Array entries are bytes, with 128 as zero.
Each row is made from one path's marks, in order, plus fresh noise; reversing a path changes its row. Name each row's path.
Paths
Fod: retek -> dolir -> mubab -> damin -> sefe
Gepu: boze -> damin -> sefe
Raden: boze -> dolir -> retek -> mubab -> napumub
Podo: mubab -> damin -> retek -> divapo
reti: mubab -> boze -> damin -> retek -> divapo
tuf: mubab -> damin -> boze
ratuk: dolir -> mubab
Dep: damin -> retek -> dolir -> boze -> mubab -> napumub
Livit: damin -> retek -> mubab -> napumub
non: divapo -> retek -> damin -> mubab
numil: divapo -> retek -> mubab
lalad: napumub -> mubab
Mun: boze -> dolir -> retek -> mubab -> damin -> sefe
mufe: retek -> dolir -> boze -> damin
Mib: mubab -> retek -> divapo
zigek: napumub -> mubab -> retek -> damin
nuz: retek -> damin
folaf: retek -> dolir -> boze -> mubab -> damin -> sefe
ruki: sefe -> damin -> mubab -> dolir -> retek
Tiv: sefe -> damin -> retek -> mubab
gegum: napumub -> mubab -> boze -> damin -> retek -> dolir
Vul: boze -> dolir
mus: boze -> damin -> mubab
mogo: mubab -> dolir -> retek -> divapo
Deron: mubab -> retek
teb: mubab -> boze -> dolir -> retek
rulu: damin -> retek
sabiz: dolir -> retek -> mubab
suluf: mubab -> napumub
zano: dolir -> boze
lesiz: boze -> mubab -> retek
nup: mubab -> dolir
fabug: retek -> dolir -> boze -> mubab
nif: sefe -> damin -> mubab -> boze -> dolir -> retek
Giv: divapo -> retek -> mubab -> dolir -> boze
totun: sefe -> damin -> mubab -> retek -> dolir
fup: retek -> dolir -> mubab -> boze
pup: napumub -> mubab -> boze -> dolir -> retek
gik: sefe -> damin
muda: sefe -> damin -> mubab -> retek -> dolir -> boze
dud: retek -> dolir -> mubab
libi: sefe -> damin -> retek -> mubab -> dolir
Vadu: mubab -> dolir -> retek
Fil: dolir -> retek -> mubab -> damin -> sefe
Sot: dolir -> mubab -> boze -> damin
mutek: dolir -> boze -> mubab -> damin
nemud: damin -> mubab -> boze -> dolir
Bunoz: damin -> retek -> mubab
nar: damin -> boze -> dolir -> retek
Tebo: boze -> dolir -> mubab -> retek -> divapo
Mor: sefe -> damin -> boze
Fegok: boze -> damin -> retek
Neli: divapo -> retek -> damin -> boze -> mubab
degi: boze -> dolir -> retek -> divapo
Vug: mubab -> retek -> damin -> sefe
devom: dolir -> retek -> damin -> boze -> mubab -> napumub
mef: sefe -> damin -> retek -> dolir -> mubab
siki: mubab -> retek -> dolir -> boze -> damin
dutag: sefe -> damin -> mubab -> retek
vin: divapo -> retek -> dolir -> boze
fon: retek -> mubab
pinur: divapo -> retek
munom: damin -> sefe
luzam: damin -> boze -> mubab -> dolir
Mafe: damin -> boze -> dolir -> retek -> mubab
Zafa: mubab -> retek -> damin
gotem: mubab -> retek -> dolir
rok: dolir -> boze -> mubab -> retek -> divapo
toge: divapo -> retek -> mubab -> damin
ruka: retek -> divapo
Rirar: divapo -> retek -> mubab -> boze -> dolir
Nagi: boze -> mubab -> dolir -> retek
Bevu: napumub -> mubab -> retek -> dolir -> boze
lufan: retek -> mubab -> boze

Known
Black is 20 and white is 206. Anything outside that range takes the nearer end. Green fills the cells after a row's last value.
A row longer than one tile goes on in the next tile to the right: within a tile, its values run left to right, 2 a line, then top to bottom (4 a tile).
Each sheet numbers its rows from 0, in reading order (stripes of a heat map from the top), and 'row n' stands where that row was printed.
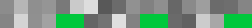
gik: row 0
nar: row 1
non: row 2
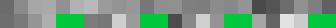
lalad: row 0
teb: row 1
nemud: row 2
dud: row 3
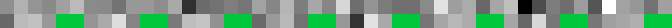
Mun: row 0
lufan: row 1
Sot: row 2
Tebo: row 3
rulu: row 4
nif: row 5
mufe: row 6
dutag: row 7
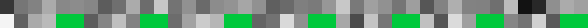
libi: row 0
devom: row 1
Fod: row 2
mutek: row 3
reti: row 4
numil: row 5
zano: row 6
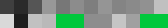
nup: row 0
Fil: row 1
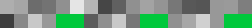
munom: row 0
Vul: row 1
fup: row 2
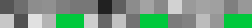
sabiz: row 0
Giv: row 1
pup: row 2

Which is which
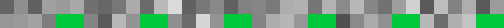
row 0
muda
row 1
Dep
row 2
Fegok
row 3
Raden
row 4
Vug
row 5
ruki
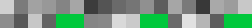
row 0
degi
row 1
ratuk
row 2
Mor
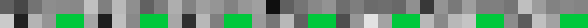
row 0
gotem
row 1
pinur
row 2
Podo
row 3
siki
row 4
mus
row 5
mef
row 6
Deron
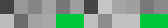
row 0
totun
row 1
Tiv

